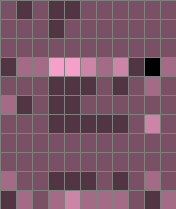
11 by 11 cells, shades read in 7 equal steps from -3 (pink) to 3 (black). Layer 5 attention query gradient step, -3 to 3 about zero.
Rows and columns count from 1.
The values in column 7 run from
-1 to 1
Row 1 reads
0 1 0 1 1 0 0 0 0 0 0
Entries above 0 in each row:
3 1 0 3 4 3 5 0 0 4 2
